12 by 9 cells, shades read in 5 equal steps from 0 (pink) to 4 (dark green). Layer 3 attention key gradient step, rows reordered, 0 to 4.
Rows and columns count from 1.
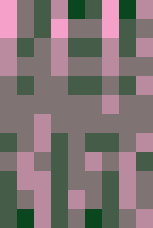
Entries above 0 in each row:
7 6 9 9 9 9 9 9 9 9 9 9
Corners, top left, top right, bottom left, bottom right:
0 1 3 1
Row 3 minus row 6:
-1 1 0 -1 1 1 0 1 -1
